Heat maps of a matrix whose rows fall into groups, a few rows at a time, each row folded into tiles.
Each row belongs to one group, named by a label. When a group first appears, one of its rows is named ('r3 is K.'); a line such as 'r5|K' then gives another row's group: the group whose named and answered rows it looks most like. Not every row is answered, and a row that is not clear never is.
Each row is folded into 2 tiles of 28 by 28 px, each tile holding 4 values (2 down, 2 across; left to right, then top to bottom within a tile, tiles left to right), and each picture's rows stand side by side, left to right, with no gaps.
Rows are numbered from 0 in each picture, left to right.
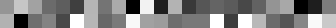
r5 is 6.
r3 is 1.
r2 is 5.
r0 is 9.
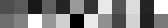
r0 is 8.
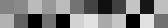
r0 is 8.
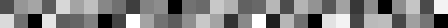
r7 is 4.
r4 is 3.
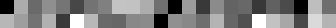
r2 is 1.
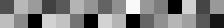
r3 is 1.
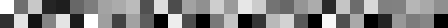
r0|5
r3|8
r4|9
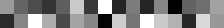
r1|4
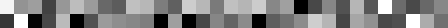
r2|1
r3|9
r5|6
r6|4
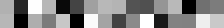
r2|3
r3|6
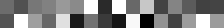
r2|5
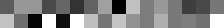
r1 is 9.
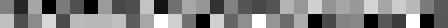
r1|6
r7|5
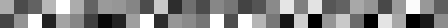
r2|3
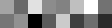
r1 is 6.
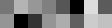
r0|9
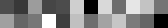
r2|1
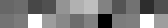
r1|1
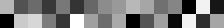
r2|9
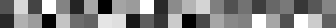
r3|9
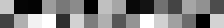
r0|6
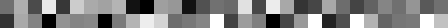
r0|4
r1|1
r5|3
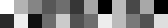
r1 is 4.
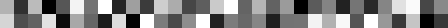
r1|4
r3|3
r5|6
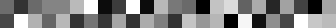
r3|6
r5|6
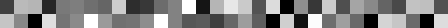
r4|4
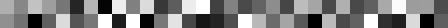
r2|5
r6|3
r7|5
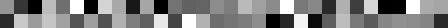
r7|1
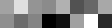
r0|1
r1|3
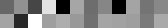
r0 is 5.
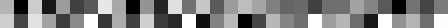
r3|5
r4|9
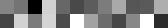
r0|6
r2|3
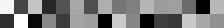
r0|5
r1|4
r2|8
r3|6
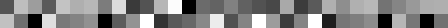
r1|1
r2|3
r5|3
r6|1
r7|8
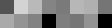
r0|1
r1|1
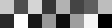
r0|5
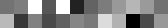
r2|9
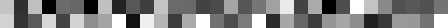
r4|3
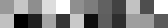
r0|9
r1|5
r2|4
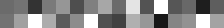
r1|3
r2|4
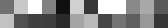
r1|4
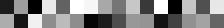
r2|4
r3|4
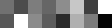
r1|4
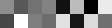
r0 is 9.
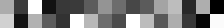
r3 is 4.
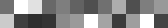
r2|3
